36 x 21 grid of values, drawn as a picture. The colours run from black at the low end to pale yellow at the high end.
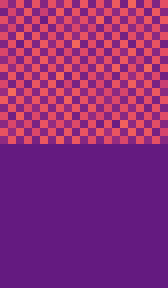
The table splits into 2 rows of 1 panel. Panel 1,1: middling, checkered, strong in contrast. Panel 2,1: low, flat.
